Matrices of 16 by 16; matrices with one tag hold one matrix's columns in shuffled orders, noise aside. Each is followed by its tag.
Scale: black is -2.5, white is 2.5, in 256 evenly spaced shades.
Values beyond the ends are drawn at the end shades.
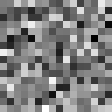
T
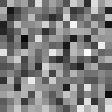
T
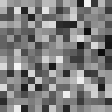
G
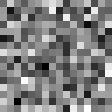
T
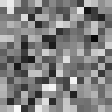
T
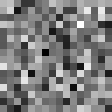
G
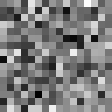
T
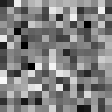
G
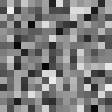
G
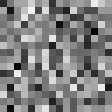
G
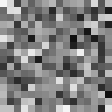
T
